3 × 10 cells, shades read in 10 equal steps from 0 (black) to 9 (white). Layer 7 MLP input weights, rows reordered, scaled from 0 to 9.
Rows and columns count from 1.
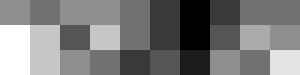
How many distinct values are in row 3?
8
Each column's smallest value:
5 4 3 4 2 2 0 2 4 4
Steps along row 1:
down up same down down down up up same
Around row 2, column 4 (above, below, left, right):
5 4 3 4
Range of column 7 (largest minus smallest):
1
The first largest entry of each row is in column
1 1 1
